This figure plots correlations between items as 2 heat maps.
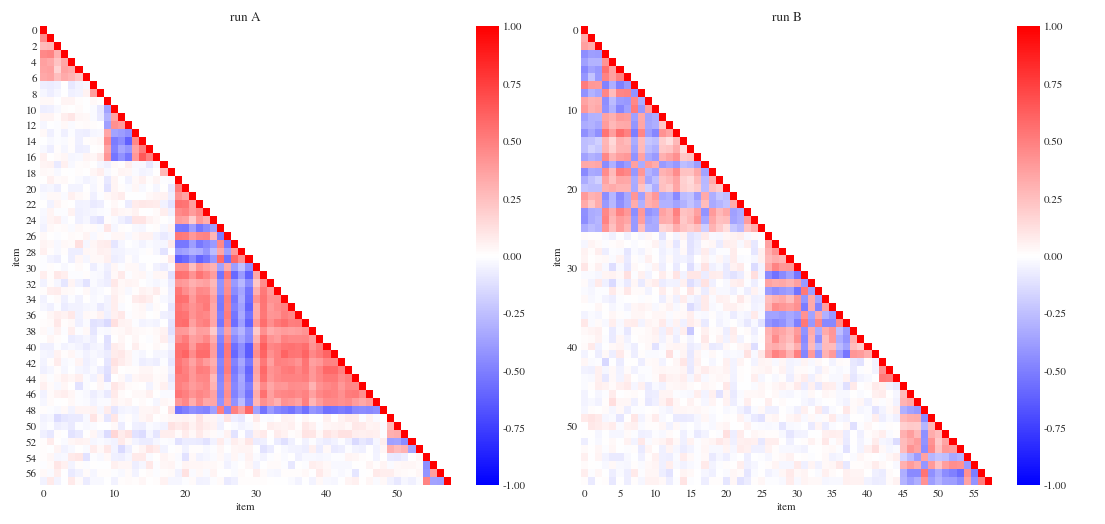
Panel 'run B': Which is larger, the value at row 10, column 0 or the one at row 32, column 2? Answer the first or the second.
the first
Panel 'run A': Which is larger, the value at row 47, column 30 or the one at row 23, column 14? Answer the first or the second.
the first
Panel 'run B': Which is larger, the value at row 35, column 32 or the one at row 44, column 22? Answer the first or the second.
the first
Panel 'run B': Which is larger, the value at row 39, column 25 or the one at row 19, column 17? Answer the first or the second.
the first
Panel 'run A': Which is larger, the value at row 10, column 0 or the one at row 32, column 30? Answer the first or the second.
the second
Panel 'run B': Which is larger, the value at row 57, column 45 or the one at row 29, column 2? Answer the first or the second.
the second
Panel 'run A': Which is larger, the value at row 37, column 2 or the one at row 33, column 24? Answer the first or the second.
the second
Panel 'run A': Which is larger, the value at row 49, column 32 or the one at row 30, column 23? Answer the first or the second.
the second
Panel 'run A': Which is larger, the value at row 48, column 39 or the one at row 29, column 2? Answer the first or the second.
the second
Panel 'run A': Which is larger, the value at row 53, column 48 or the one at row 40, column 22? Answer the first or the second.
the second
